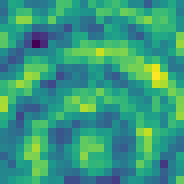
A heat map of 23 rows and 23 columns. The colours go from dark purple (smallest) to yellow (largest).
Concentric rings centre on the bottom middle. The middle right is the ninth with the highest average. The histogram is bell-shaped. No row or column stands out.
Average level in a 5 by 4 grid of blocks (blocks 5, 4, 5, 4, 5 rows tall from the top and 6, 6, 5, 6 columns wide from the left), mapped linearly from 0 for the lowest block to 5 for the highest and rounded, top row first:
1123 / 0353 / 3224 / 1104 / 3101
